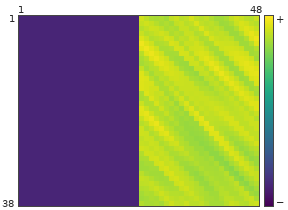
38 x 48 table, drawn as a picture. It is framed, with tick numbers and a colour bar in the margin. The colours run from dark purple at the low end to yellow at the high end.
It is made of 1 by 2 panels. Panel 1,1: very low, flat. Panel 1,2: very high, slanting down to the right, faint in contrast.
